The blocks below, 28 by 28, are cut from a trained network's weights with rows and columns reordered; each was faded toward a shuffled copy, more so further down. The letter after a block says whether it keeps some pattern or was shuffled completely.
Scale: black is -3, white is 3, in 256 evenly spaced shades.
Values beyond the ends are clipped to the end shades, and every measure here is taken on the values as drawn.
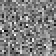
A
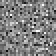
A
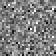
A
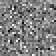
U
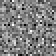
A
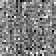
A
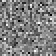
U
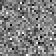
U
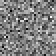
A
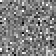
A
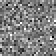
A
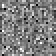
A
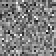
U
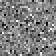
U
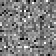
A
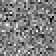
U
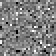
A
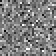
U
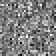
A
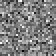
U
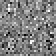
A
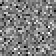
U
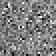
U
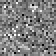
U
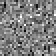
A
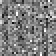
A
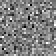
U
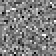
U
